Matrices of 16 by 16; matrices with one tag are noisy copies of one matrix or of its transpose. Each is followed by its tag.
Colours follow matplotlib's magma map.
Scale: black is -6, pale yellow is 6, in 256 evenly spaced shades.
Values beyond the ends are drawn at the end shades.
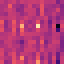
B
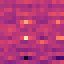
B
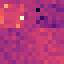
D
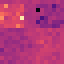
D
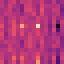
B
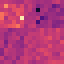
D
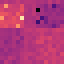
D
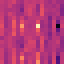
B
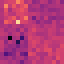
D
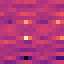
B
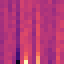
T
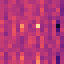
B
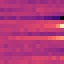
T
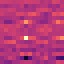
B
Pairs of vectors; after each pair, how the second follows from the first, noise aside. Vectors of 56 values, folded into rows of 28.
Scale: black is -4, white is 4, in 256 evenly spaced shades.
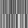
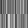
wrapped around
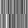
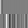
partly zeroed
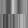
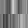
copied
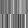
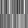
wrapped around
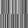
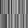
sign-scrambled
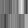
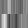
wrapped around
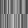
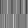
partly zeroed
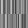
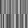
wrapped around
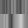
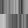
wrapped around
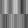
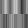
copied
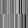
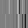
partly zeroed
